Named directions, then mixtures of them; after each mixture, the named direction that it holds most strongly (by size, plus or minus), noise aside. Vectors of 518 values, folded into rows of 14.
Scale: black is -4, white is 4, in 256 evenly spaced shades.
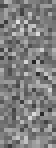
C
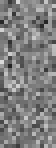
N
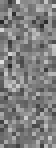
N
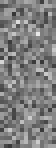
C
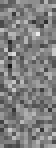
N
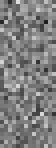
N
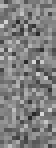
C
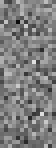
C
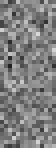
N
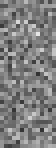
C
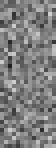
N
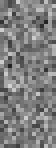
N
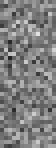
C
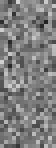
N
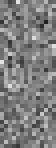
N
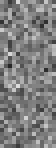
N
